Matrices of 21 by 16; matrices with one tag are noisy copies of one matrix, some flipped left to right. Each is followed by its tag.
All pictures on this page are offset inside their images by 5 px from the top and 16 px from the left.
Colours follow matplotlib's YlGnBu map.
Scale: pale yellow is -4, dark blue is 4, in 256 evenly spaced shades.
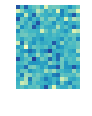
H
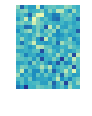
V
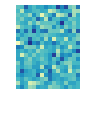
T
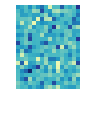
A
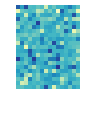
H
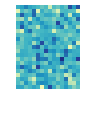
H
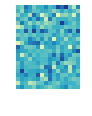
T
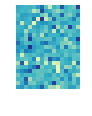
A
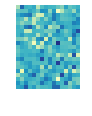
V
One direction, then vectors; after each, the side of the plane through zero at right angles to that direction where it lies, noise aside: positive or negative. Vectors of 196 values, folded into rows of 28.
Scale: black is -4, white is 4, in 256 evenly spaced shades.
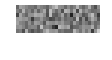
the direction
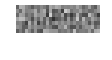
positive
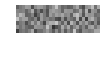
positive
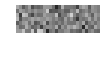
negative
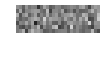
negative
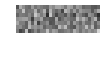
positive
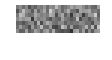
positive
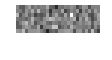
negative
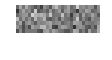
positive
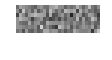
positive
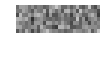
positive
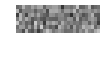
positive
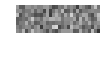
negative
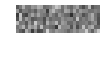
positive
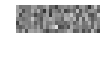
negative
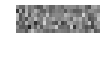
negative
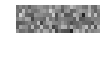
positive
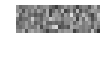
negative
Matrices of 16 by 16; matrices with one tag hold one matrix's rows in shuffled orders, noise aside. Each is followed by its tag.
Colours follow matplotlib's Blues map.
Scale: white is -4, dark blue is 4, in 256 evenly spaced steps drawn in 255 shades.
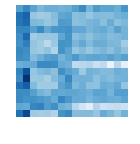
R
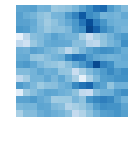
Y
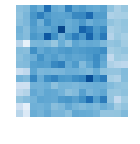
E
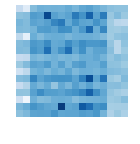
E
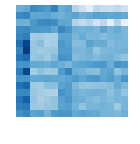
R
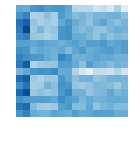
R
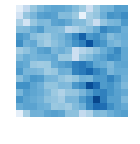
Y
